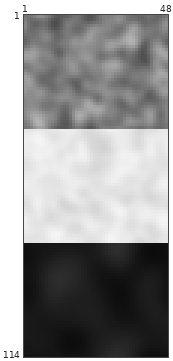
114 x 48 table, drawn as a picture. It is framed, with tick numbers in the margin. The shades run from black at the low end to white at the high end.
The table splits into 3 rows of 1 panel. Panel 1,1: middling, blotchy. Panel 2,1: very high, blotchy, faint in contrast. Panel 3,1: very low, smooth, faint in contrast.
